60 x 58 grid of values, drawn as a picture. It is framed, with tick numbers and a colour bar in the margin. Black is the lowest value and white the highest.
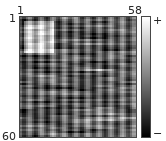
Average level on the scale: 40%. Ninth with the highest average: top left. Stripes: upright, repeating 10 times. Odd patch: higher, in the top left. Slope: none.
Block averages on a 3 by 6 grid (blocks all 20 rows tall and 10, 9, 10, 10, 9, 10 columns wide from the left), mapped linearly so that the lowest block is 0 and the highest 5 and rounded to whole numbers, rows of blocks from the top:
451011
011011
011122
